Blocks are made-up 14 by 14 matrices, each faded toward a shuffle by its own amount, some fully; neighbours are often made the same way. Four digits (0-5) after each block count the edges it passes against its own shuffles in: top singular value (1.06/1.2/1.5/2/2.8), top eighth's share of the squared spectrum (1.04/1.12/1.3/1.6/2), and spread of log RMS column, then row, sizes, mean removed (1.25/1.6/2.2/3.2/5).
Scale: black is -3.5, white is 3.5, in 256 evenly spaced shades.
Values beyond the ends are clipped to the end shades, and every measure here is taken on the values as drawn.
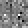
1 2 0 0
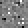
1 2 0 0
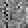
2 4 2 0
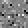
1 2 0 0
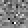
1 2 0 0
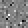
0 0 0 0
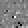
0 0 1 0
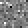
0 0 0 0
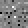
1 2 0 0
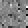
2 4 1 0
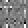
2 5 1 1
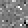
0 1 0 0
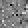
0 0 0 0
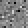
0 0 0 0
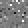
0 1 0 0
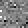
0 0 0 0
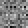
3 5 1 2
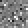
0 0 0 0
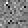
0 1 0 0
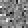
1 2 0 1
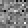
1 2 0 1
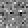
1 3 0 0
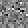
1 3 0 1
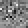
0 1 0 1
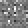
1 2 0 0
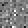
1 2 0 1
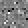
0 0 0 1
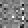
2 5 2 1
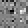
3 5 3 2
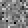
0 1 0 0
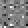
3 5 1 1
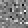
1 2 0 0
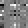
3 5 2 2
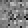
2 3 1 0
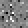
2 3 0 0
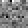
2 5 0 2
